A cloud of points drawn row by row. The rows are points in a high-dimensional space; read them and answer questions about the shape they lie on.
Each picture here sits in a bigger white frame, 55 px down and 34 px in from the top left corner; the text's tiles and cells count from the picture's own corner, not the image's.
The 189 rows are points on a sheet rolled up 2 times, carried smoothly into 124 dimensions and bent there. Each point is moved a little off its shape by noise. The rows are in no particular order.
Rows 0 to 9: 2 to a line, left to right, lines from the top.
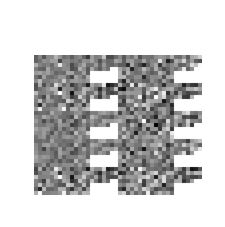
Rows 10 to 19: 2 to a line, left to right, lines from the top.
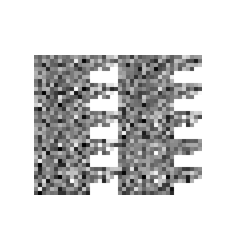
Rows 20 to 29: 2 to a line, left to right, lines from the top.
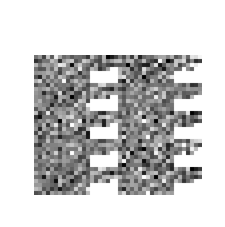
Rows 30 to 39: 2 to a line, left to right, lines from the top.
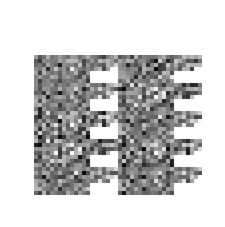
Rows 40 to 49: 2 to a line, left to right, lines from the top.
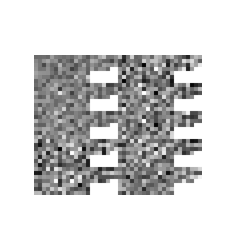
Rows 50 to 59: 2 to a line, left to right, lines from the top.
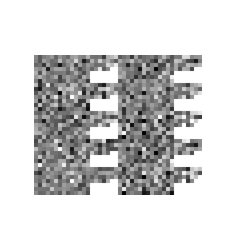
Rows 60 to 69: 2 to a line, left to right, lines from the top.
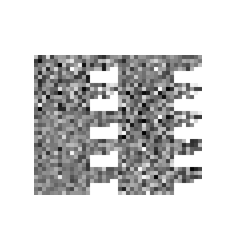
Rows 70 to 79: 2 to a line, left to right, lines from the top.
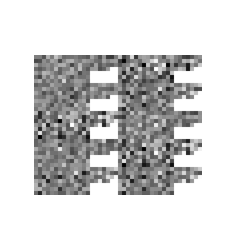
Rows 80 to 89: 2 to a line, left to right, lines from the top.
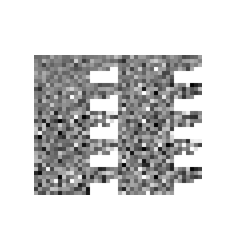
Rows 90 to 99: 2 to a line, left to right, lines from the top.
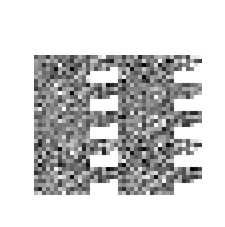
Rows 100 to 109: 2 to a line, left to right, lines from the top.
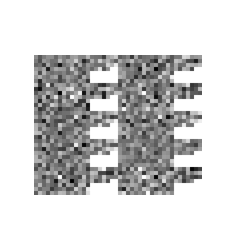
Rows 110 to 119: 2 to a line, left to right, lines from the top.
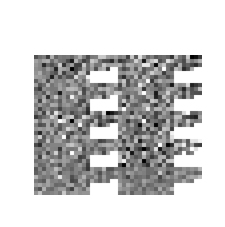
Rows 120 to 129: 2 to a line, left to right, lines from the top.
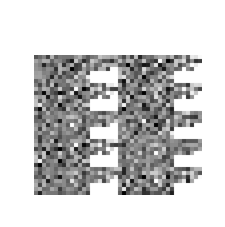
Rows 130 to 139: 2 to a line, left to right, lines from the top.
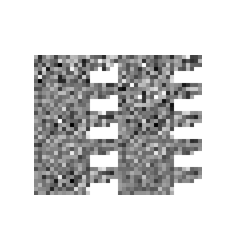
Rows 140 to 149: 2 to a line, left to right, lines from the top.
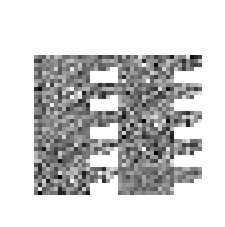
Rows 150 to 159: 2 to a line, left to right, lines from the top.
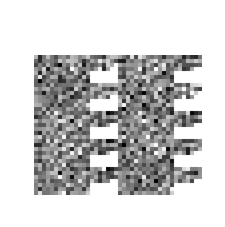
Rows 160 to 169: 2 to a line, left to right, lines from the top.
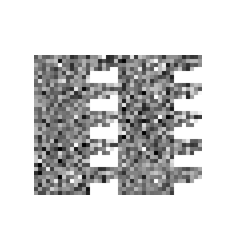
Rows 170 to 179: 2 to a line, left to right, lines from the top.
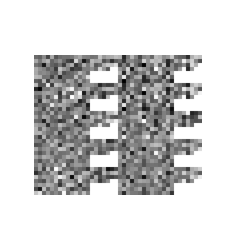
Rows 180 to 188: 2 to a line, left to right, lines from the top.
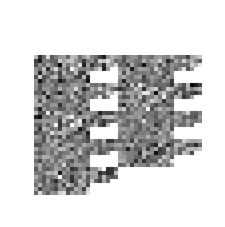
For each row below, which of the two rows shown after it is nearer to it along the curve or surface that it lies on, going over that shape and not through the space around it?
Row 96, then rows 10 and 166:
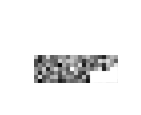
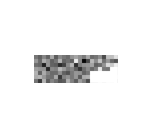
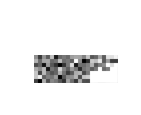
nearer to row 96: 166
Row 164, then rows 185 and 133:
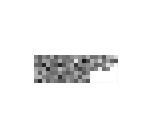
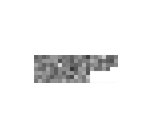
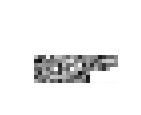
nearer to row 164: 185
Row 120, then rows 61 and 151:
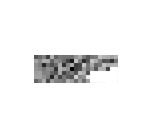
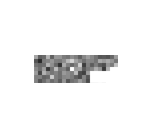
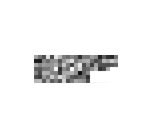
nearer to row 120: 61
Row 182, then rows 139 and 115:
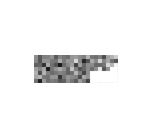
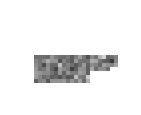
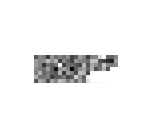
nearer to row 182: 115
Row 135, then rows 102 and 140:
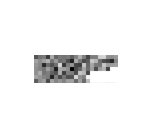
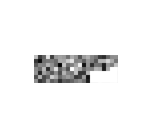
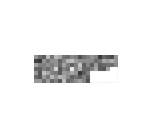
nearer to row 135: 140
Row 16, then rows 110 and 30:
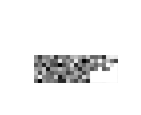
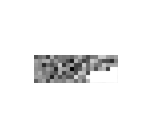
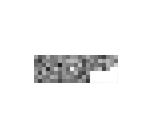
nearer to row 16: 110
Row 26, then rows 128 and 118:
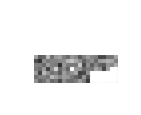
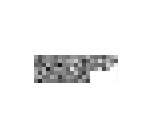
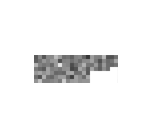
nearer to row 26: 128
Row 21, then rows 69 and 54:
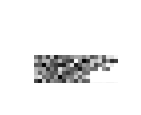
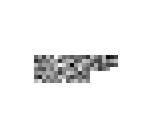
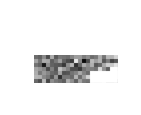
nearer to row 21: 69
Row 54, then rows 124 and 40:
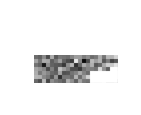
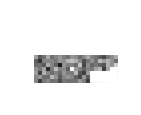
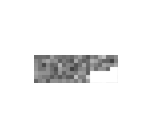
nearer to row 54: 124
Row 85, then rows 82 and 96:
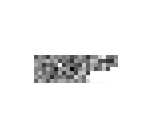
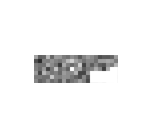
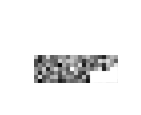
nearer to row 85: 82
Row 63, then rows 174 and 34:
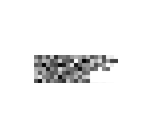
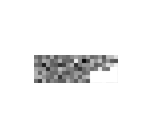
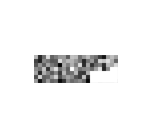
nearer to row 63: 34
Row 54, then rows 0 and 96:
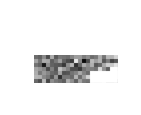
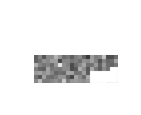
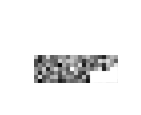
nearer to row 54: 0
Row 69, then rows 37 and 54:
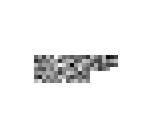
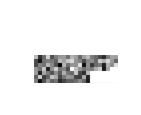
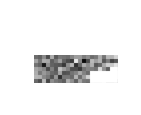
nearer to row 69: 37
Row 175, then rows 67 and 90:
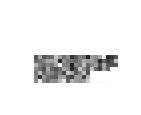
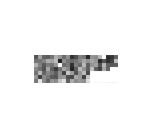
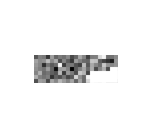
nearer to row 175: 67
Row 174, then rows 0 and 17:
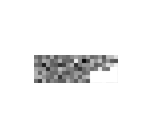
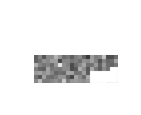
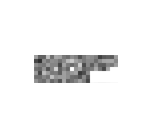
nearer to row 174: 17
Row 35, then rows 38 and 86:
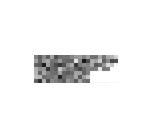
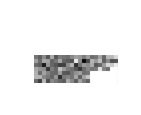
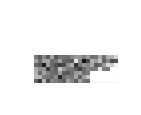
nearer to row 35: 86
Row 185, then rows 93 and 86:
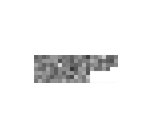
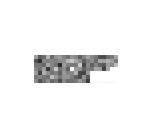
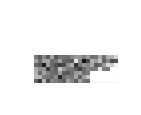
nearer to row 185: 93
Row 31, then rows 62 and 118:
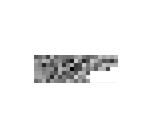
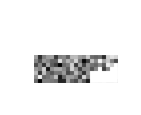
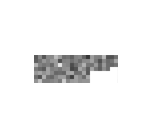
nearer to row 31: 118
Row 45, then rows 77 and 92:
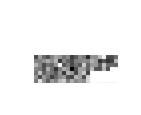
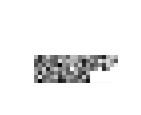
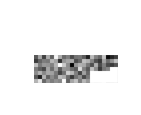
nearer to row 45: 92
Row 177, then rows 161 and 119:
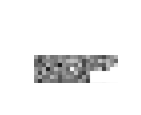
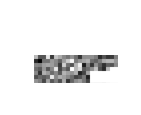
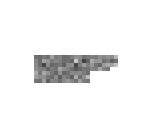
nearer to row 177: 119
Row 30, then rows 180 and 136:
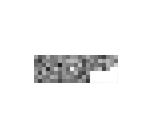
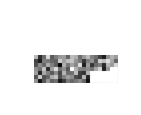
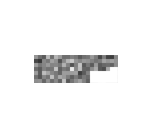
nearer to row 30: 136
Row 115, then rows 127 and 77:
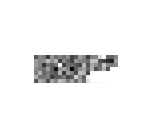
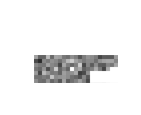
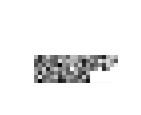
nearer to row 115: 127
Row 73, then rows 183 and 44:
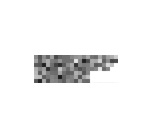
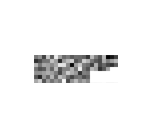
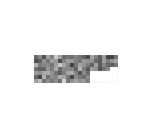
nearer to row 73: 44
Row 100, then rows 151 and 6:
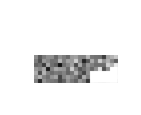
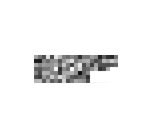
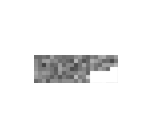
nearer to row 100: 6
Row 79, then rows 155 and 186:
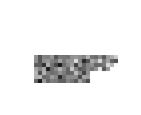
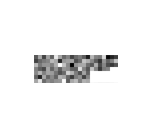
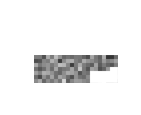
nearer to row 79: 186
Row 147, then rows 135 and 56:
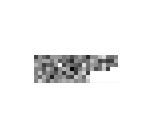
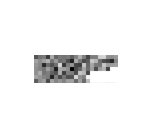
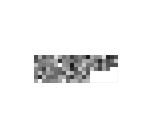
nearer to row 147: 135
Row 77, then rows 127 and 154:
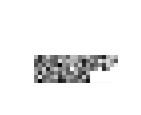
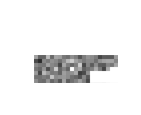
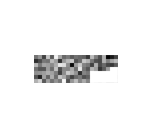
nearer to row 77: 154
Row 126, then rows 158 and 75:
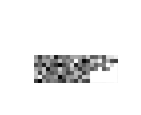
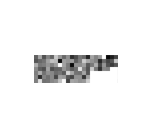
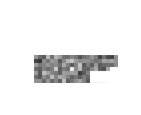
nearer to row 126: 158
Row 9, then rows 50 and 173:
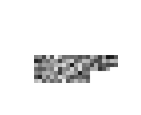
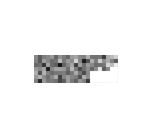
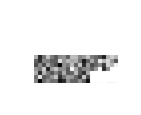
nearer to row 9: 173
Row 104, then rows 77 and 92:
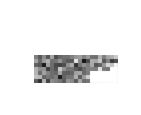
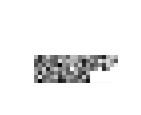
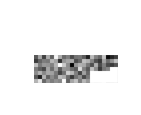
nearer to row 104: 92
